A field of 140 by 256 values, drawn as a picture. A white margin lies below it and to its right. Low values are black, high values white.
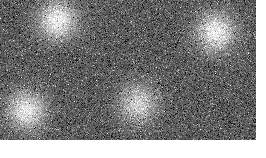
No single row or column stands out from its neighbours. Overall the values sit about 40% of the way up the scale. Four bumps rise from the field. No seam splits the table. No overall slope runs across the table. Neither half mirrors the other.
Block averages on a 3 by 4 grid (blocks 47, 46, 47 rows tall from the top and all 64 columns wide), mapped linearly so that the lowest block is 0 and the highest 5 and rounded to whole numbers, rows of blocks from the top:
4 2 0 5
1 0 1 1
5 1 3 0
